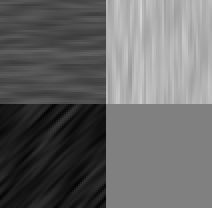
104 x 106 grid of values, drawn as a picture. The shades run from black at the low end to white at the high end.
It is made of 2 by 2 panels. Panel 1,1: low, streaked across, faint in contrast. Panel 1,2: high, streaked downward, faint in contrast. Panel 2,1: very low, slanting up to the right, faint in contrast. Panel 2,2: middling, flat.
